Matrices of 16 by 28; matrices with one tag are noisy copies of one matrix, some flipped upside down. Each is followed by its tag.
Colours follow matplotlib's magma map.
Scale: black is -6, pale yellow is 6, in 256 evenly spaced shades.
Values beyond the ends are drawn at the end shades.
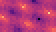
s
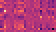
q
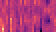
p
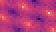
s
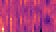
p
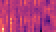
p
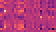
q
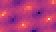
s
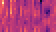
p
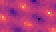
s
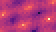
s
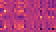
q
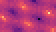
s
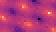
s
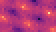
s
